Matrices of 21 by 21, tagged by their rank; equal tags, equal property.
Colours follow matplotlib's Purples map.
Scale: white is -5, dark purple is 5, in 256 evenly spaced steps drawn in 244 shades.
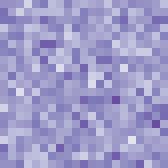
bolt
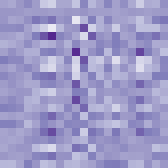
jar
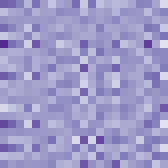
jar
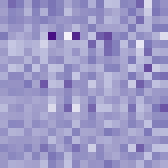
jar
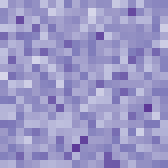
bolt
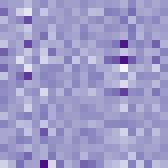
jar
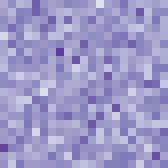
bolt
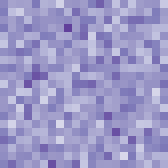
bolt
